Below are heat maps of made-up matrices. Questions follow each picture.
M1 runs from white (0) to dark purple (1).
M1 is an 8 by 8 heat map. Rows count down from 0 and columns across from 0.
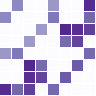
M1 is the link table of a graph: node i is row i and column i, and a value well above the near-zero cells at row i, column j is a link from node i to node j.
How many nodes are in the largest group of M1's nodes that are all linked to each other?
4
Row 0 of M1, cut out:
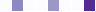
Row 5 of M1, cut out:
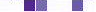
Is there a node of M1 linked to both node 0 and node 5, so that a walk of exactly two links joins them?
no
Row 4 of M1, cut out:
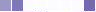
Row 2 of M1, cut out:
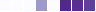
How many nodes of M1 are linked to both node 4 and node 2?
1
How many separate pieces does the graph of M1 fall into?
1
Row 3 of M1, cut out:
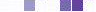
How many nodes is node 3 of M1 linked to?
3
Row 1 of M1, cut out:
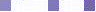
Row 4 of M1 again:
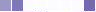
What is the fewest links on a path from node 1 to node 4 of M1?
1
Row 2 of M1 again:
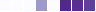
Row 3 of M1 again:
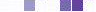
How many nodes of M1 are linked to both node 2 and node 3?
2
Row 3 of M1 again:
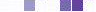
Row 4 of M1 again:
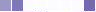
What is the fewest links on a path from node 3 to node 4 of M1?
3
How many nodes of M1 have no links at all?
0
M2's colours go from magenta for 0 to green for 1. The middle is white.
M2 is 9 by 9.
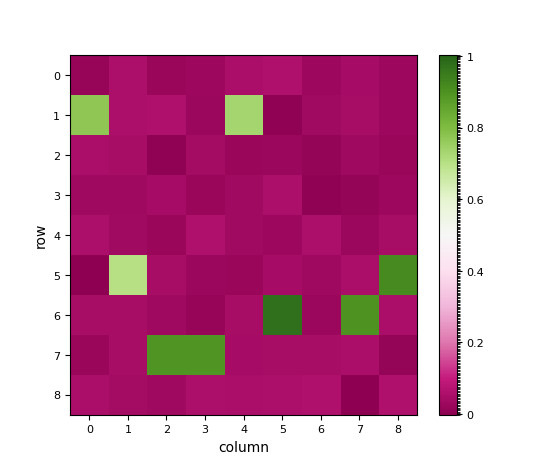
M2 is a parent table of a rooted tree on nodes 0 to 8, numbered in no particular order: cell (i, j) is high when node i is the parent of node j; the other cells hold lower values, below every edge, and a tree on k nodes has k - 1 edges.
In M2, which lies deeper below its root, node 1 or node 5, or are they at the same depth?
node 1
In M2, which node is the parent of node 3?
7
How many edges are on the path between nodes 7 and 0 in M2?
4
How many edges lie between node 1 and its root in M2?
2
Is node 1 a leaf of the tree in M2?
no
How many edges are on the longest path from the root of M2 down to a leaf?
3
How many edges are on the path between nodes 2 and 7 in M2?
1
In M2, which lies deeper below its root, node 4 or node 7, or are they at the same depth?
node 4
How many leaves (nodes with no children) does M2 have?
5
